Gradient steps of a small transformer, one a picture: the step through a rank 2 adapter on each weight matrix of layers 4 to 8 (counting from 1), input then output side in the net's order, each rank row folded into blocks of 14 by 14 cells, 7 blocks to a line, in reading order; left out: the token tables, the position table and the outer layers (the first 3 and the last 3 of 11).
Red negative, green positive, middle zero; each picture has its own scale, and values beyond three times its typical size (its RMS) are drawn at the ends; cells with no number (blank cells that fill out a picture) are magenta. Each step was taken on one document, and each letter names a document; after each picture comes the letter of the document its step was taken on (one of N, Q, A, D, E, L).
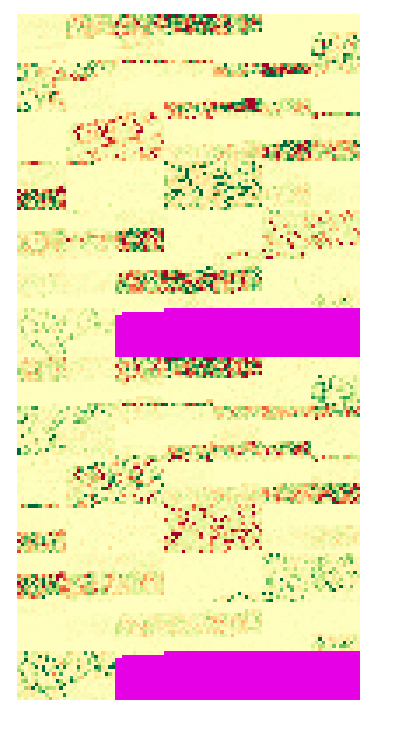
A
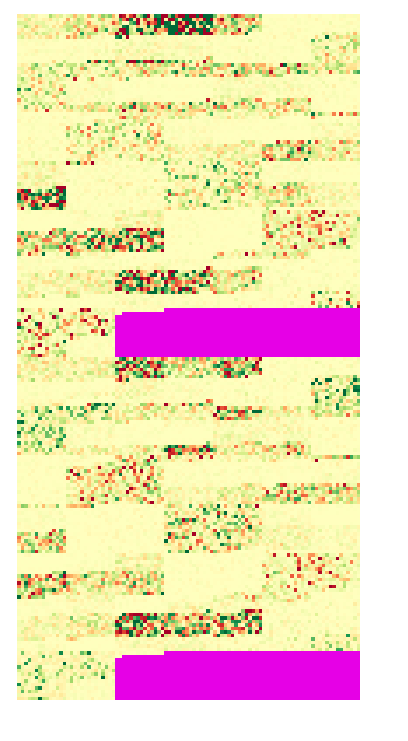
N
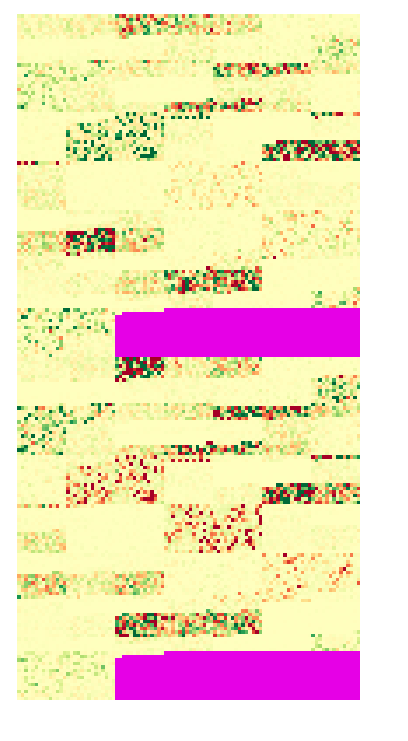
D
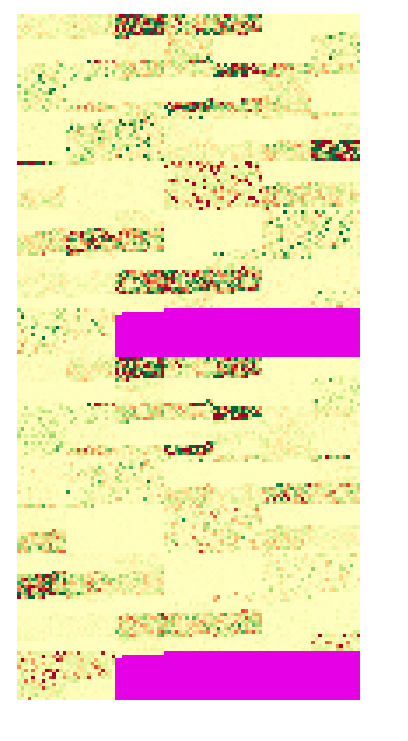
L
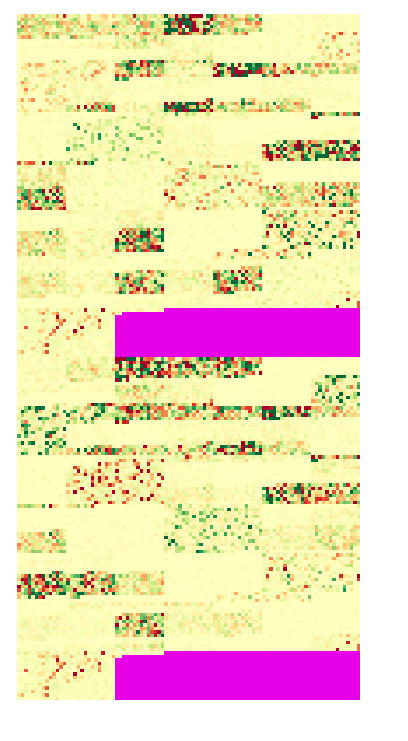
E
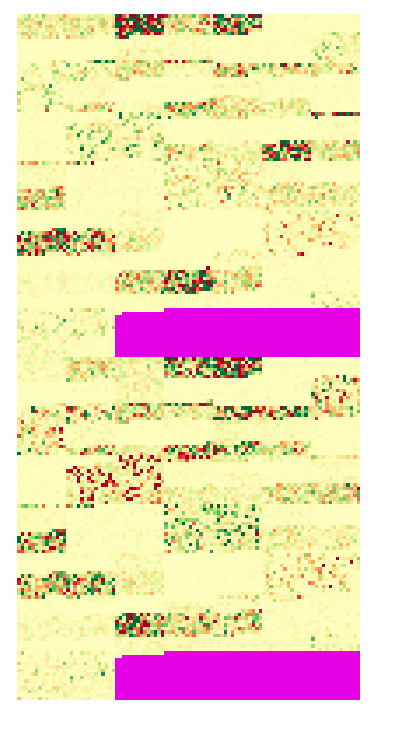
N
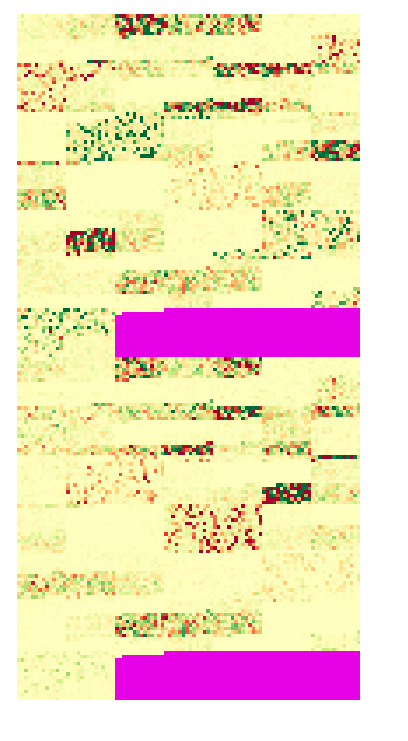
D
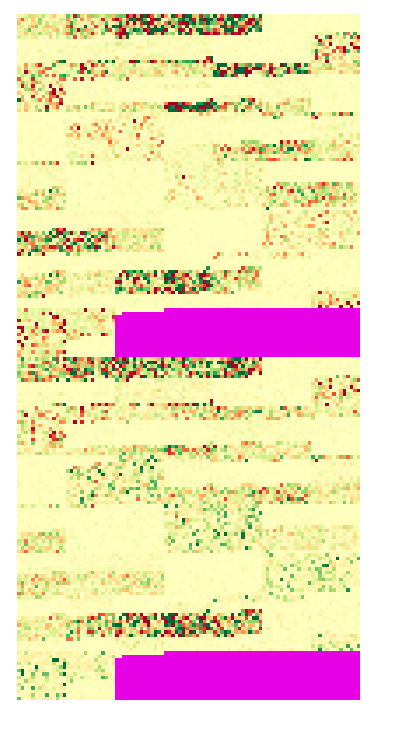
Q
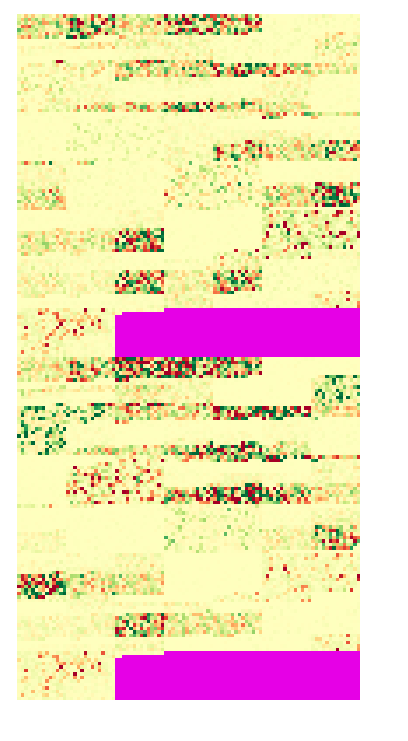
E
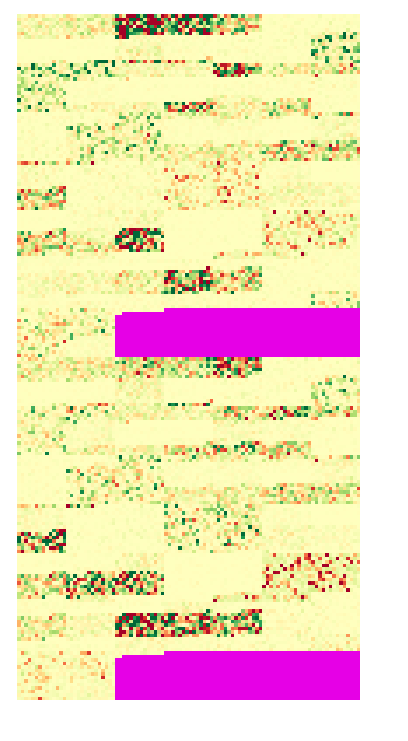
N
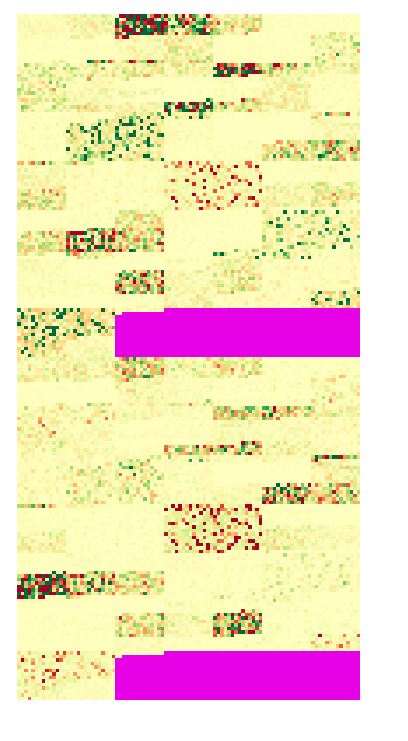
L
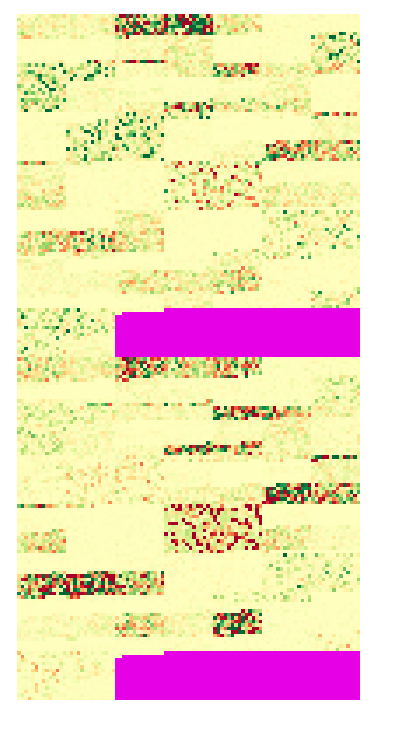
L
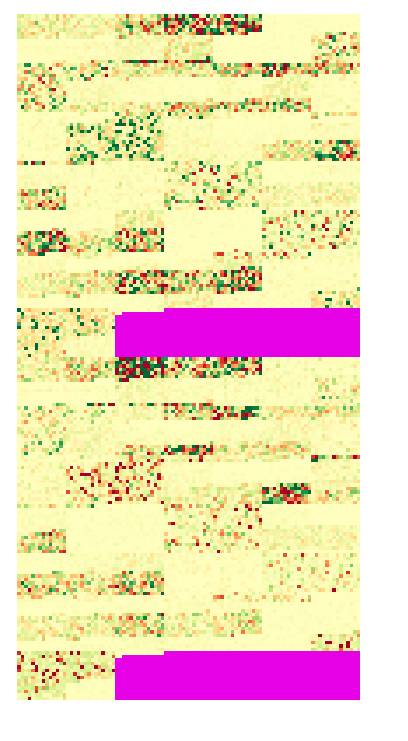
L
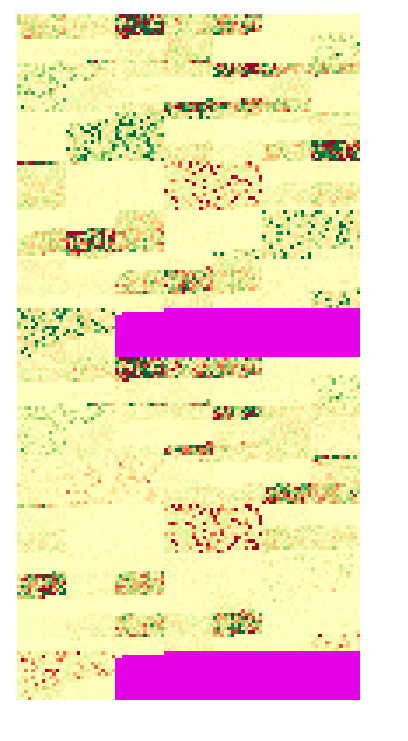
L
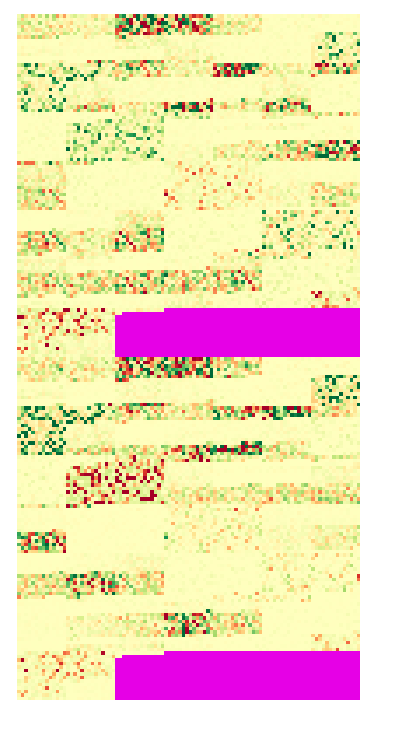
E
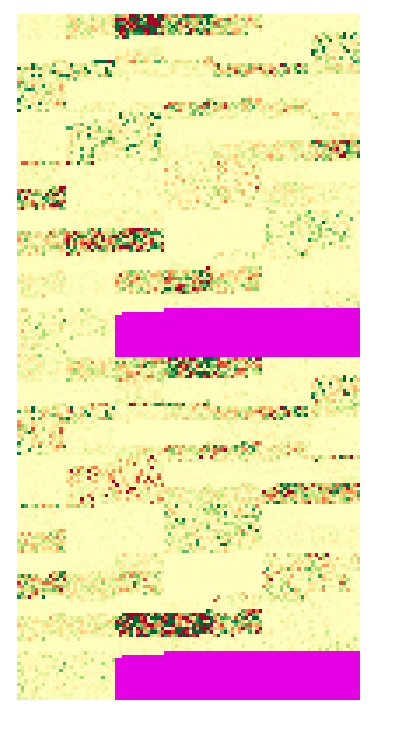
N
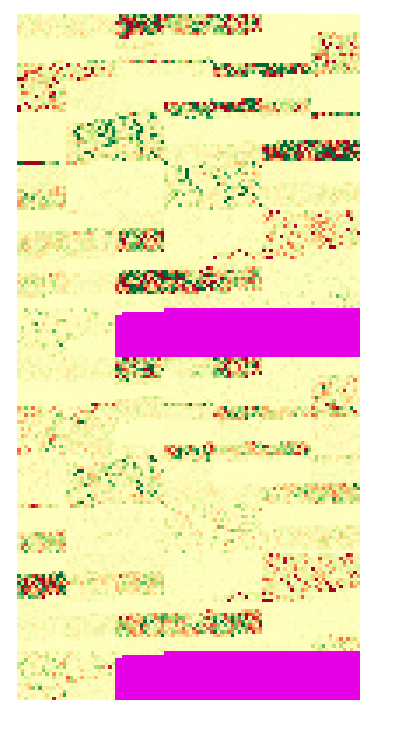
A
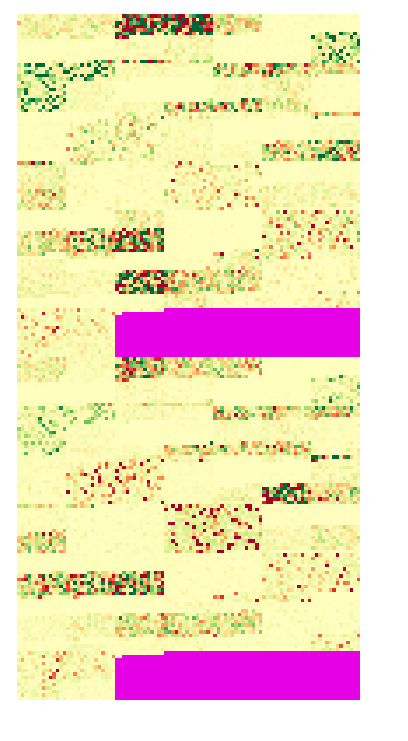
L
